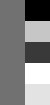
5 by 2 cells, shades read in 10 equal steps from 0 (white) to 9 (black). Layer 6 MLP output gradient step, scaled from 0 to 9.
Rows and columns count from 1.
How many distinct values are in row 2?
2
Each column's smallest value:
5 0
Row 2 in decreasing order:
5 2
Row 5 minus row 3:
0 -6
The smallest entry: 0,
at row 4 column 2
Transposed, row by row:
5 5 5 5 5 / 9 2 7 0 1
